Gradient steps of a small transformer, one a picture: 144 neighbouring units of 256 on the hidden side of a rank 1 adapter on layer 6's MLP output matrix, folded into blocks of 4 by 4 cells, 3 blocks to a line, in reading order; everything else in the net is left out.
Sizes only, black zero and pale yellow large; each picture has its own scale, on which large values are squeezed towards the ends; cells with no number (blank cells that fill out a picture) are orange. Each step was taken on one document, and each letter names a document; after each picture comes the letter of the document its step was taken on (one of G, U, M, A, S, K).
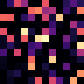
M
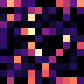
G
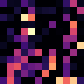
G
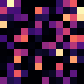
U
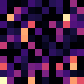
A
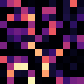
G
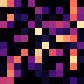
U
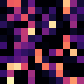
G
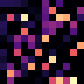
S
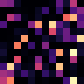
U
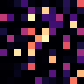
M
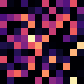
S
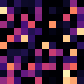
A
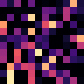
G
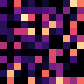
G
